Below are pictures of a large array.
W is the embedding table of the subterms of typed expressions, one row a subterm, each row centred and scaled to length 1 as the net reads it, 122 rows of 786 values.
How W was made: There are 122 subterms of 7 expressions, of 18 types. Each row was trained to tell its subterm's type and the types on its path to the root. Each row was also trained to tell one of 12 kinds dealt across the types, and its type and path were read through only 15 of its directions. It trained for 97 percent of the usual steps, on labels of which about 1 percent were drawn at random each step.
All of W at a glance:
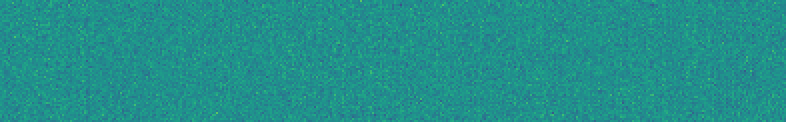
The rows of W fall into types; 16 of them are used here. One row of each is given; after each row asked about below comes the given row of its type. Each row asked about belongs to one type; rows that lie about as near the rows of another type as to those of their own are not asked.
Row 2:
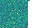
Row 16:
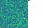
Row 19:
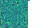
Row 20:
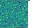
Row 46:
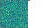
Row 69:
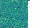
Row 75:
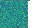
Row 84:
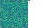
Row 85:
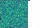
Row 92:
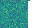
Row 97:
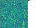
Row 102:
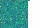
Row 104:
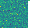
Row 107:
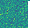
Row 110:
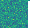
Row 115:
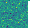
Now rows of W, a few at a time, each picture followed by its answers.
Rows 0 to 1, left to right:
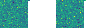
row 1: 20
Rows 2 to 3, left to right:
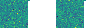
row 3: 84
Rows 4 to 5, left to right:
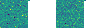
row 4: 20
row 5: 75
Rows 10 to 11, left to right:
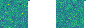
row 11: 16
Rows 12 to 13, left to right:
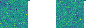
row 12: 92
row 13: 85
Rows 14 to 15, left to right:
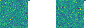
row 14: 107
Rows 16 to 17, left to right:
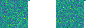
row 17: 115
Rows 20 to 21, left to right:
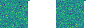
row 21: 19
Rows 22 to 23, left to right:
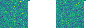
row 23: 85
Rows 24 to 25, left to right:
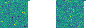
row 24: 102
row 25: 102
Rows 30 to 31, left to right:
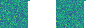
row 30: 102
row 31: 16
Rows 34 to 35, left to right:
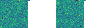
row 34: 92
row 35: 115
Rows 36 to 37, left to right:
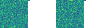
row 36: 110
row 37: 92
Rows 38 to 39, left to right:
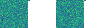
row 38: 110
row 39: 84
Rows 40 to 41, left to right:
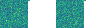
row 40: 2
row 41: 110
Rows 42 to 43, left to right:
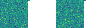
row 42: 102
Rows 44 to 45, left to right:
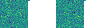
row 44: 92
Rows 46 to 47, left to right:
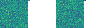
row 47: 110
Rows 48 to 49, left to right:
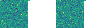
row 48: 115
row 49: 110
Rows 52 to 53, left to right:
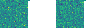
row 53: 107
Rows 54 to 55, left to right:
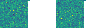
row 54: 16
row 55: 75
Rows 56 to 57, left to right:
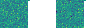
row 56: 19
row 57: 104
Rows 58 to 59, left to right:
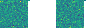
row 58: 107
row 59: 97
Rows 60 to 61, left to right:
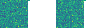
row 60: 69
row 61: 16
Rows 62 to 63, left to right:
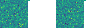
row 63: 20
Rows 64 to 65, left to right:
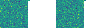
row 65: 107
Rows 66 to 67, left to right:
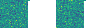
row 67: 110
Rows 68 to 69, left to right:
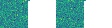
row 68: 84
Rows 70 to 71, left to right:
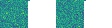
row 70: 102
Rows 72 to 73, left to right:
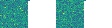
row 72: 92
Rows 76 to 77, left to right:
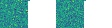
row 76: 20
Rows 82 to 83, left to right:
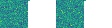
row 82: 104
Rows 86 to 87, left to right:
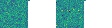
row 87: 2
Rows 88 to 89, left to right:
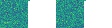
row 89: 20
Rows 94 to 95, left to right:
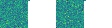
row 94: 97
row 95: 97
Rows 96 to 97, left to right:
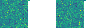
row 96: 16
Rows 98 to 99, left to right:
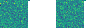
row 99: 107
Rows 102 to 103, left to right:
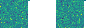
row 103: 97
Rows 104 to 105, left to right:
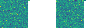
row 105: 75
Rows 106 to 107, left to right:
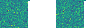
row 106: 107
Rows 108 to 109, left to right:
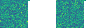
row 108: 16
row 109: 85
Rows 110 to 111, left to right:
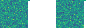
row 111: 115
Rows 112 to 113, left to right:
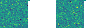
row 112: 20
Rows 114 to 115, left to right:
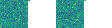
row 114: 75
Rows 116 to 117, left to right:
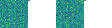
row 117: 75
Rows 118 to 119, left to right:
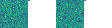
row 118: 85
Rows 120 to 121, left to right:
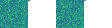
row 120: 69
